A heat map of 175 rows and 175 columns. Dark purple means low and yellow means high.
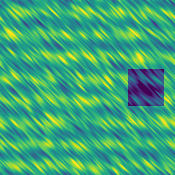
Average level on the scale: 60%. Ninth with the lowest average: middle right. Slope: none. Stripes: horizontal, repeating 8 times. Odd patch: lower, in the middle right.
